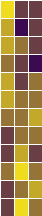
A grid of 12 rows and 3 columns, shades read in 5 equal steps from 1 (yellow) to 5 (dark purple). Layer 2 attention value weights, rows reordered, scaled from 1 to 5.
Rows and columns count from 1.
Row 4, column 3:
5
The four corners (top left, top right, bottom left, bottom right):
1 4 4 3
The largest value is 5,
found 2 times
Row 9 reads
4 2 4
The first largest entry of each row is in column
2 2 3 3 2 2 1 1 1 1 1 1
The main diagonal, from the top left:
1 5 4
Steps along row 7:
same down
